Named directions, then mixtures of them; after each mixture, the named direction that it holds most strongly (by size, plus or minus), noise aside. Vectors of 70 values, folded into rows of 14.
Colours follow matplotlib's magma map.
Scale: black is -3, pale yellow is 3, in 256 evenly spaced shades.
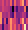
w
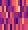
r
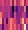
w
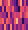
r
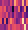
w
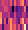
w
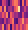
r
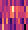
w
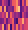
r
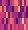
r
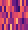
r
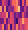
r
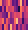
r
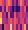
w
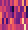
w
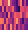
r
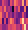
w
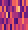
r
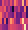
w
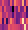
w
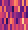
r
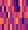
r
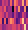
w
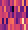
w
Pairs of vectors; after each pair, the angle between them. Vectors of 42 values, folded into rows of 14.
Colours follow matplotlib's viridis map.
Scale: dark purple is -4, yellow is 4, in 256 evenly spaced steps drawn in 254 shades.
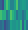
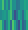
orthogonal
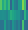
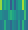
nearly parallel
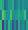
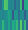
partly opposed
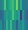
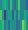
orthogonal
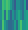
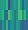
orthogonal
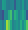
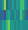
partly aligned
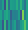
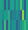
nearly parallel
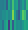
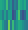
nearly opposite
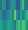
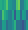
nearly opposite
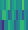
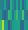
nearly opposite
